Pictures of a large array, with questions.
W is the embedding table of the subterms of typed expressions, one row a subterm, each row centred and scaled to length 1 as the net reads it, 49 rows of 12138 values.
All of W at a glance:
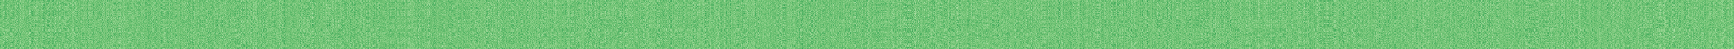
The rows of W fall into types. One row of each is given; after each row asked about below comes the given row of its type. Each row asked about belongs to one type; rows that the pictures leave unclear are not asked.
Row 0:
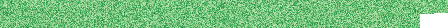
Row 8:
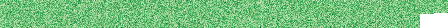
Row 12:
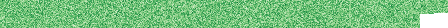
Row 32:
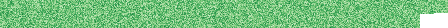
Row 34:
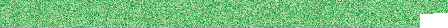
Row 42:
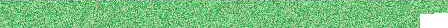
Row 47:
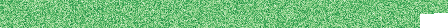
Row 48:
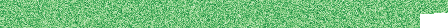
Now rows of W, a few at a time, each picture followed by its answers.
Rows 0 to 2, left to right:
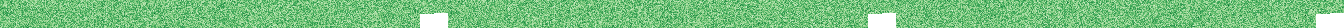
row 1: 48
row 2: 47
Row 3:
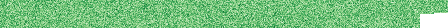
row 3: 42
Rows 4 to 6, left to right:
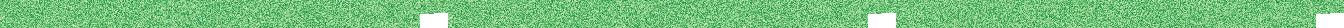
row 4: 12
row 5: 12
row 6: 47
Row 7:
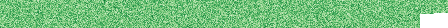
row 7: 8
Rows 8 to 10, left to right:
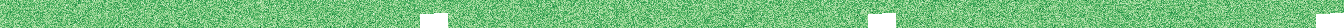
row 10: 48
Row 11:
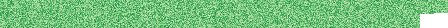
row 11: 32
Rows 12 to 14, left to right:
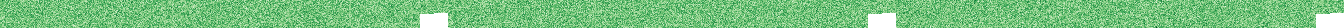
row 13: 32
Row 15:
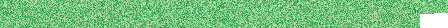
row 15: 0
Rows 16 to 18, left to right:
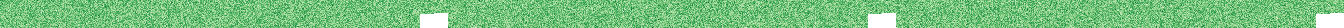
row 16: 47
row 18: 47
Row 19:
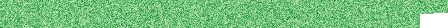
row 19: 48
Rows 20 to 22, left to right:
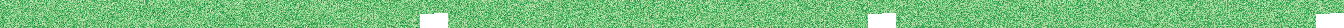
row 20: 0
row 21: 8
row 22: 0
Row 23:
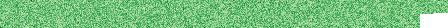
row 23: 47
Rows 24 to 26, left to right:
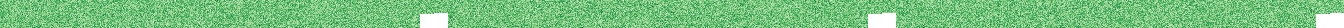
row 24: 48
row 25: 42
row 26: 0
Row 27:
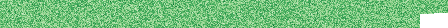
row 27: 48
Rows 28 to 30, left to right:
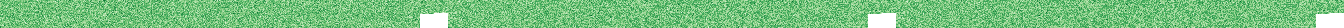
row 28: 42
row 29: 12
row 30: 12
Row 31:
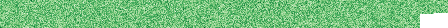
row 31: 47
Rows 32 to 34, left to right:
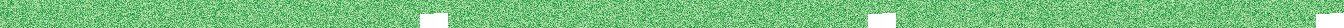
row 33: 32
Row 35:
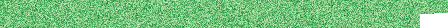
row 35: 0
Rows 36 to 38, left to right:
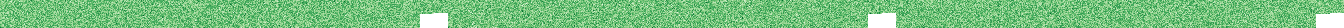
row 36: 12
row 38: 0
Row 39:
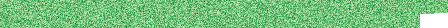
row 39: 32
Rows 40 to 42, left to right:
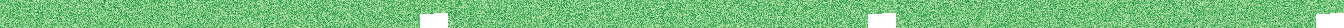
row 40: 8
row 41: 32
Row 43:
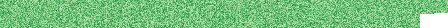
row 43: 48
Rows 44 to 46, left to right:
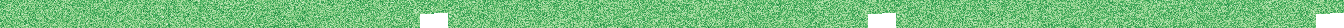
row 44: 47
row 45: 34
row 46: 34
